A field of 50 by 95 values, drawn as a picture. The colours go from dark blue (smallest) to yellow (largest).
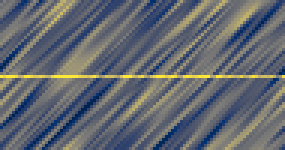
Grain: diagonal, up to the right. Odd lines: row 26. Average level on the scale: 40%. Mirror symmetry: none. Ninth with the highest average: middle left.
